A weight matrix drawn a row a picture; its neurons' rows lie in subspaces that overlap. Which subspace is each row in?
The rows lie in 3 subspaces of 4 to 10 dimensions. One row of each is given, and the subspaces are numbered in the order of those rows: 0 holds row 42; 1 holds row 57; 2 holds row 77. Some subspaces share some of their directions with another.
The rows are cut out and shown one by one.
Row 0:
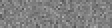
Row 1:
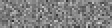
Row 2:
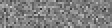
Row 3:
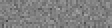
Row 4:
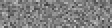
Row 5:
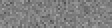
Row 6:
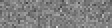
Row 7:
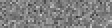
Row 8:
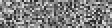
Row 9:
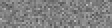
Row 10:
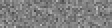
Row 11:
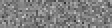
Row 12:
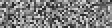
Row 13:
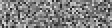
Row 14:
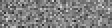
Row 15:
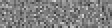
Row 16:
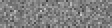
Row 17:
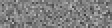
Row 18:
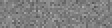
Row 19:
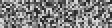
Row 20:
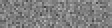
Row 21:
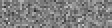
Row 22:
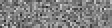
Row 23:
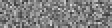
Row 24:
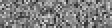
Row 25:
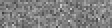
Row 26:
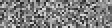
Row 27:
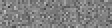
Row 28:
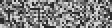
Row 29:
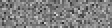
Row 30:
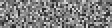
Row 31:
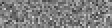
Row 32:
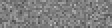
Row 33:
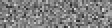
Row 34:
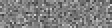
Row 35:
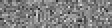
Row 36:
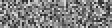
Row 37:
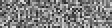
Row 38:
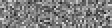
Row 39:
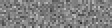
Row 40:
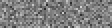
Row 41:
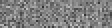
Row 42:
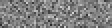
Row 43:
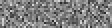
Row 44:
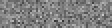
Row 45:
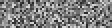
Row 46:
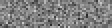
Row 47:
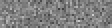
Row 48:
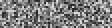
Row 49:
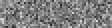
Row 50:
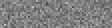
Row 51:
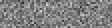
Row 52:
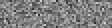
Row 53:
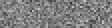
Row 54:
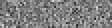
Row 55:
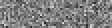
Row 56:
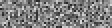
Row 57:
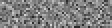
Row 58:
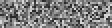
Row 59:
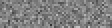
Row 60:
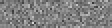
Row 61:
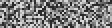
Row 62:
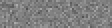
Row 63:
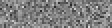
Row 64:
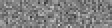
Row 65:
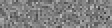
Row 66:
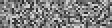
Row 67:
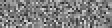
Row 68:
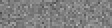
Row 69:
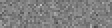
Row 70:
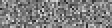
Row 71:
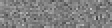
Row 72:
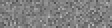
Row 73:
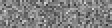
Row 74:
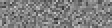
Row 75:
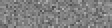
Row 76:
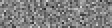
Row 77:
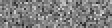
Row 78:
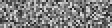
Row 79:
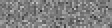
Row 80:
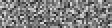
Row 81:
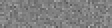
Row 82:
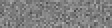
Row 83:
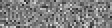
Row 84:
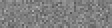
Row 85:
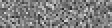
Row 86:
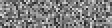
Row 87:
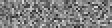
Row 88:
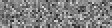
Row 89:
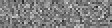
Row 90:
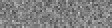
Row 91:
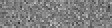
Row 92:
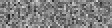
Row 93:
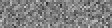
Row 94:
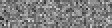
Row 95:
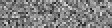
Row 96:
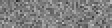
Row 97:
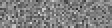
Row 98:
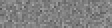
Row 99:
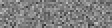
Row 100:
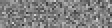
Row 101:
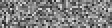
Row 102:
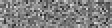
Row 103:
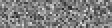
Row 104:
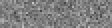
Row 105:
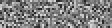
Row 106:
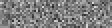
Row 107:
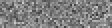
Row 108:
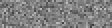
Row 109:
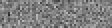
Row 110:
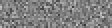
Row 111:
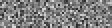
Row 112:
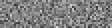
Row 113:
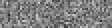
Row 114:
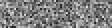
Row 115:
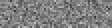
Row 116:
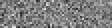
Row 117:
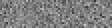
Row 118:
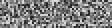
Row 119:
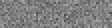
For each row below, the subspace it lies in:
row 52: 2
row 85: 2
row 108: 2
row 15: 2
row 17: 2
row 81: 0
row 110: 2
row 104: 2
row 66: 1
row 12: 1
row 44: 1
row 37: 2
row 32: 1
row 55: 2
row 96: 2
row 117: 2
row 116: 2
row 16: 1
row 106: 1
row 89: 1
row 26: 1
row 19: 2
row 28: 2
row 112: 0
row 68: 2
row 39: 0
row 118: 1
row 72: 2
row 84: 2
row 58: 1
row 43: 0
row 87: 1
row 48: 2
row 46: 0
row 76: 1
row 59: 1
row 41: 2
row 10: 0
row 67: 0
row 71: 2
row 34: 2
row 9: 1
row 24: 0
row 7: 0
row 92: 0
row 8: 2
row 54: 2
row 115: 0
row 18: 1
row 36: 0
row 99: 2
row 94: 0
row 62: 0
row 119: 2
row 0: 0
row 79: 0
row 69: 0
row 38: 0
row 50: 2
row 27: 0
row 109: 0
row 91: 0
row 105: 2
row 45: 1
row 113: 0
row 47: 0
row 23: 0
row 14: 0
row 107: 1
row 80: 0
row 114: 2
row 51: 1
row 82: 2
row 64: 0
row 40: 1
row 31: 1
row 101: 0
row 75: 0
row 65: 2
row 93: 2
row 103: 2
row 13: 0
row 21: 0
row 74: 0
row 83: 0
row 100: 2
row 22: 2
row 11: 2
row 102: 0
